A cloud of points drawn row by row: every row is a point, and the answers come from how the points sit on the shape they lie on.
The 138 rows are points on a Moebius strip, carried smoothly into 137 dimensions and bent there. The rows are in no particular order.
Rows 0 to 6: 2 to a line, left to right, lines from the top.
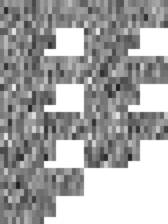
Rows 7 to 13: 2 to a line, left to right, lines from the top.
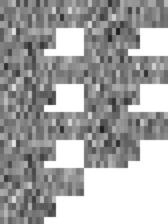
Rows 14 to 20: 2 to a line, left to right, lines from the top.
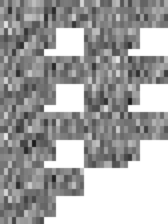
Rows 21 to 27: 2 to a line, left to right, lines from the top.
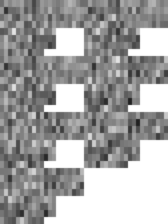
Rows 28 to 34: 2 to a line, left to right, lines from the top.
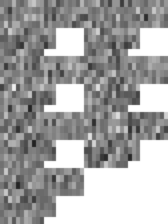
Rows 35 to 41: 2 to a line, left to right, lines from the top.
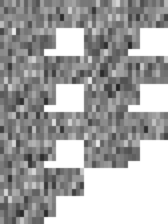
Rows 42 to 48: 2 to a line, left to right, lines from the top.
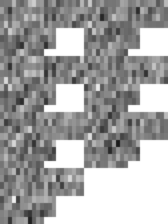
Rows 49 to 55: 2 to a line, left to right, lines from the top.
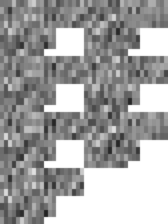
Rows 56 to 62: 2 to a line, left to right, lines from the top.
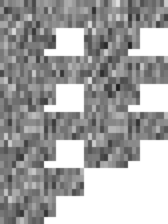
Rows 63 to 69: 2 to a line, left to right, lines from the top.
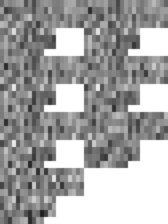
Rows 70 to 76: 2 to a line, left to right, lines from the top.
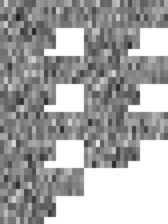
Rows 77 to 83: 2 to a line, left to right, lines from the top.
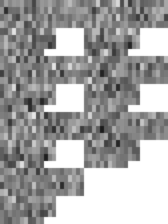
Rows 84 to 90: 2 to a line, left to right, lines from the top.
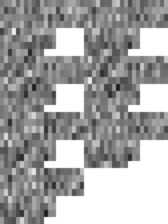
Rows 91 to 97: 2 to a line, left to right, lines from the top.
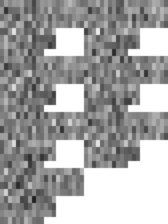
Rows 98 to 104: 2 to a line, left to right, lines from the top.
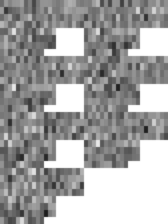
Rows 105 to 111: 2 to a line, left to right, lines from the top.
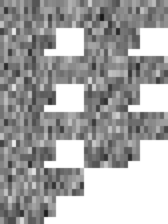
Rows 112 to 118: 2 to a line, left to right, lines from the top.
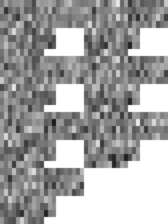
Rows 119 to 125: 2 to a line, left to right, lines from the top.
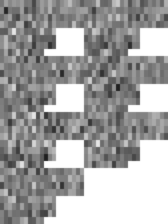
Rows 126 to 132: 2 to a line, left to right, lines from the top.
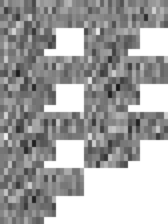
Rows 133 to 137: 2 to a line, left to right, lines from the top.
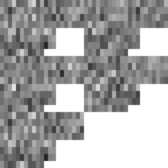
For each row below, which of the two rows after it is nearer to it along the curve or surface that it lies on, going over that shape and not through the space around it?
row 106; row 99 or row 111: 111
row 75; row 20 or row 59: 59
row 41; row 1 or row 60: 60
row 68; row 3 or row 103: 3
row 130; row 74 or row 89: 89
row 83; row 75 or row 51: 75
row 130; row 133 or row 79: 133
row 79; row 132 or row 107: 107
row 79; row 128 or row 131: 131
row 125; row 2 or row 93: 2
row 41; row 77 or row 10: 10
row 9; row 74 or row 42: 74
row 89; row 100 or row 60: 60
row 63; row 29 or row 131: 29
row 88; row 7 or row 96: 7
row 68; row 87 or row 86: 87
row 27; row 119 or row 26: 26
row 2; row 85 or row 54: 54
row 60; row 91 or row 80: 80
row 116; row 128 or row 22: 128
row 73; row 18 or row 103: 18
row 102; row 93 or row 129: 129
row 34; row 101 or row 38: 38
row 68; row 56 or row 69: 69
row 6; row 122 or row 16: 16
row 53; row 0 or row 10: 10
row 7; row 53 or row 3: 53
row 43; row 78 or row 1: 78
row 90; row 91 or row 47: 47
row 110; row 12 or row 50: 12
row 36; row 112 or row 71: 71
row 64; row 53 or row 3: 3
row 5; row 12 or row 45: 12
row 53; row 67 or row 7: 7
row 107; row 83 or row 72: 83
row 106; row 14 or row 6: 6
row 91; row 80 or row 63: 63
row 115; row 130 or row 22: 130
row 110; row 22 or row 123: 123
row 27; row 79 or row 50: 79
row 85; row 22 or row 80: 80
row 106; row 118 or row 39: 118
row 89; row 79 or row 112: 79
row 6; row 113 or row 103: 113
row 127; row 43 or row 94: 94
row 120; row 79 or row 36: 36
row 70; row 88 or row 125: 88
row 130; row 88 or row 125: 88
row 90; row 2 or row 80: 80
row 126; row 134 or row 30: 30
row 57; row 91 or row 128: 128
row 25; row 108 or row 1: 108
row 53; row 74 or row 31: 74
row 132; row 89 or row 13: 13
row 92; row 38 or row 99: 99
